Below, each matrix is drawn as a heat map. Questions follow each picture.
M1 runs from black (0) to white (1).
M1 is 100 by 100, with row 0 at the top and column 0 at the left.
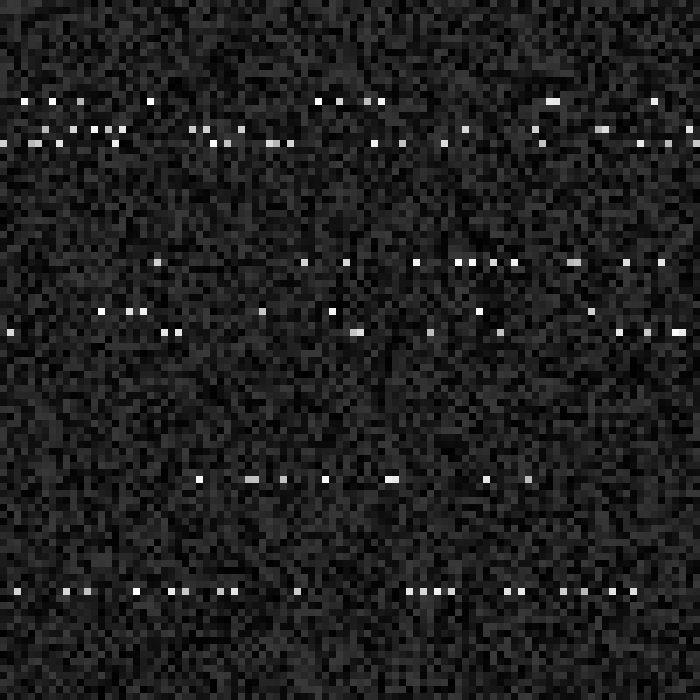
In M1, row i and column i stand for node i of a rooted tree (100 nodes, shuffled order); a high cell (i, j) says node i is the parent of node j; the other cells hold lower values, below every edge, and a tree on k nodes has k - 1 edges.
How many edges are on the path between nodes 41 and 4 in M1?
2
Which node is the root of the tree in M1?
44
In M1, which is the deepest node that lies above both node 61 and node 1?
47
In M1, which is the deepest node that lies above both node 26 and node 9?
84
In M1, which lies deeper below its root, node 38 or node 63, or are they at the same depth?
the same depth
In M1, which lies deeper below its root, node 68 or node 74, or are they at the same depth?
node 74
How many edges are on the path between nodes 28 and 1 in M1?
4
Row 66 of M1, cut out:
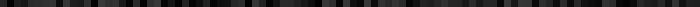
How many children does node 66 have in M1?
0
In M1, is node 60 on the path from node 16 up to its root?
no
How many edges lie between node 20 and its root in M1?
1
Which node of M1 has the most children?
84
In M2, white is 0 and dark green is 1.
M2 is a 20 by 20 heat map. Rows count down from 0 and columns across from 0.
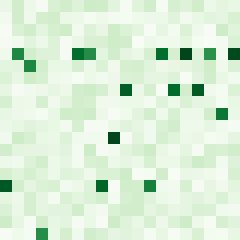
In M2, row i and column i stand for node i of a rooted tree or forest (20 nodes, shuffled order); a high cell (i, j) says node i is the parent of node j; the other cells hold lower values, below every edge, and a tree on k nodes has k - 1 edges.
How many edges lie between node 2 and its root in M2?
1
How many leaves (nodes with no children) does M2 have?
13
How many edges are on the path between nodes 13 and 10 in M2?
3
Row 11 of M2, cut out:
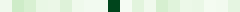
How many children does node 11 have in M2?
1
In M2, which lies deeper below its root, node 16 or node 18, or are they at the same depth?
the same depth
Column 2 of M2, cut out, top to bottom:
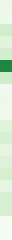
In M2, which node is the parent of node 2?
5
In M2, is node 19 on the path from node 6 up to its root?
no
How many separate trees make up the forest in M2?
3
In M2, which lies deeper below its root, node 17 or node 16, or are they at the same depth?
node 16
